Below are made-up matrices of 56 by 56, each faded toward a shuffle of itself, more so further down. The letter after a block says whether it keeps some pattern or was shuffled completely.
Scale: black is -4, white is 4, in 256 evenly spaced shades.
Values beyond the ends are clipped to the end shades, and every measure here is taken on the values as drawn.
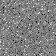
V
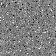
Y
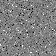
Y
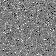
Y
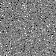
Y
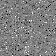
V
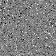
V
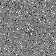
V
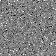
Y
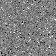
Y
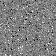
V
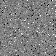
V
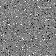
V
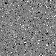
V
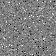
Y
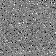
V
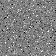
V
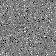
Y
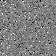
Y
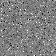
Y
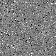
Y
